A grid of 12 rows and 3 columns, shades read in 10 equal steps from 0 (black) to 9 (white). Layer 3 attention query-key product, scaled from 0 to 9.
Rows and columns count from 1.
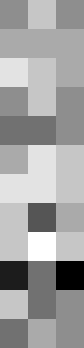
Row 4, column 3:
5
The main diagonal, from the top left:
5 6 6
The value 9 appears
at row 9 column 2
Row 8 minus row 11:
0 -1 1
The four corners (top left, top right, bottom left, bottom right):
5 5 4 5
